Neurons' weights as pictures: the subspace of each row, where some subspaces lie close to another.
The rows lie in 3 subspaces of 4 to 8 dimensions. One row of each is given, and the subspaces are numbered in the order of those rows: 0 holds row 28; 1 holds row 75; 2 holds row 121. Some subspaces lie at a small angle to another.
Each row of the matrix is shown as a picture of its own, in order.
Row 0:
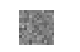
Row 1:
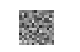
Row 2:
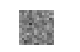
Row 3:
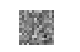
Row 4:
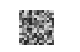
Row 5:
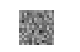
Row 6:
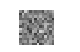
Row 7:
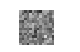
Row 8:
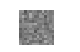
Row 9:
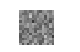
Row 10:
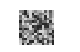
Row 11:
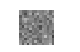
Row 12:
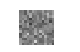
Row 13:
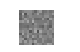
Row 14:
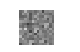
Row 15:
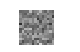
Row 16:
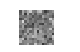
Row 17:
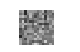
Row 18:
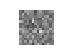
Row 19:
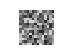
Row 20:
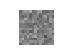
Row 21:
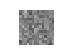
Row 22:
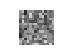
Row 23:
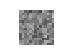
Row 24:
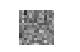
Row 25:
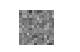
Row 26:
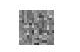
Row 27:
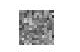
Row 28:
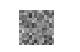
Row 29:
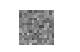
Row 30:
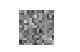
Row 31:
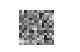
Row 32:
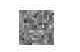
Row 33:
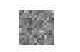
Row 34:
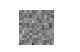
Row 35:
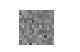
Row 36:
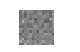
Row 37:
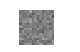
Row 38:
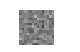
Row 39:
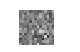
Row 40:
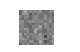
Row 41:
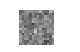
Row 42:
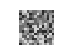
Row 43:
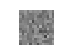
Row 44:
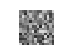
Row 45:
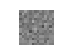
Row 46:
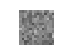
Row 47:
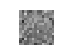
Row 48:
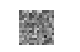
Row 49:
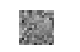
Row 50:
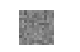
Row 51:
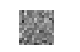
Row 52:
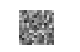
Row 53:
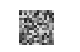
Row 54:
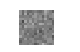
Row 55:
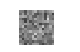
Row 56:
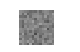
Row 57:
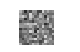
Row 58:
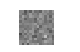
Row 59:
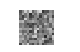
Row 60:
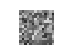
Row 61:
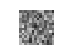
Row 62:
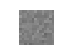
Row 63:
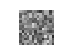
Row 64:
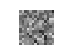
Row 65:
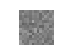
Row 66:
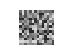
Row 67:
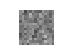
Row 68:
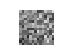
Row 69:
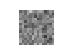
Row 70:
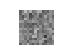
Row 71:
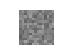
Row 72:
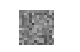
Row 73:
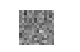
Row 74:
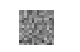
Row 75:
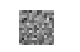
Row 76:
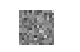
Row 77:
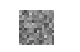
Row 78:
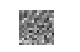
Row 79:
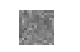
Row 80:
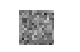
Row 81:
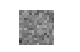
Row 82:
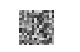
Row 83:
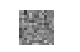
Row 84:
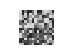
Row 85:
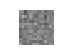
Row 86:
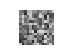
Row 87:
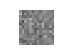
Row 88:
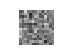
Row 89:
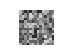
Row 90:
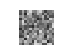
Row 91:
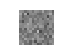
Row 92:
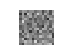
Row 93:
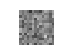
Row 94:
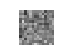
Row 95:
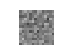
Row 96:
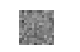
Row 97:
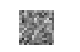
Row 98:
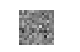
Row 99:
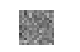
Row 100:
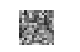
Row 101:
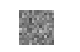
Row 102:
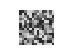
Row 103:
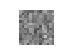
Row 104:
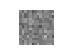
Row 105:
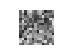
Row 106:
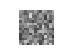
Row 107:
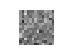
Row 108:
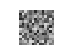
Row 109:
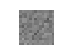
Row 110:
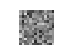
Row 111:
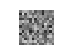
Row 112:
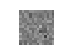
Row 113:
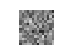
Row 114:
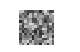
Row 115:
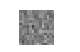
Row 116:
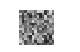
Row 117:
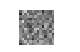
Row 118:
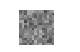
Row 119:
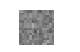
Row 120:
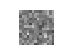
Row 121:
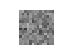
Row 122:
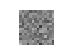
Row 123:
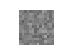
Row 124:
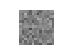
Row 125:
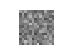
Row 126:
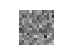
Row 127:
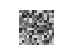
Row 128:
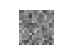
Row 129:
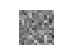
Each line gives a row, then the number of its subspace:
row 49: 1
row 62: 1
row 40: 2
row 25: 2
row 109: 1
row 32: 0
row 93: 1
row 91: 2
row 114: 0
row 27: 0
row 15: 0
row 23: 2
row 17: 1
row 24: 1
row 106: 0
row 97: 1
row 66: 0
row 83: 1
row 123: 2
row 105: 1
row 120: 2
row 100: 1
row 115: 2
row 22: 1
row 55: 1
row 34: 0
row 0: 2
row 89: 1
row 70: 1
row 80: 1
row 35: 2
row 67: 1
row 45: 0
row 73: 1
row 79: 1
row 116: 2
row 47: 1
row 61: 2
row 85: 1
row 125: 0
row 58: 1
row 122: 0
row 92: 2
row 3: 1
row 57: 1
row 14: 2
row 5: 2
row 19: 0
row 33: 0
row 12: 0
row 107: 1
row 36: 1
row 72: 2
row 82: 1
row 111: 0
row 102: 0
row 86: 2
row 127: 2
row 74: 2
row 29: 2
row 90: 2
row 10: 2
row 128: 0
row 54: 1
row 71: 0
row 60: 1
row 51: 1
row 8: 1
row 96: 1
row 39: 2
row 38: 0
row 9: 0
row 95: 1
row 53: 2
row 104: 0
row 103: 0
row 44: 2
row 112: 0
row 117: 2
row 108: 0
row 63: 2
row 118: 0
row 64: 0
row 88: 1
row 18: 0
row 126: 2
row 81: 2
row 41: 2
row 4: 0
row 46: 2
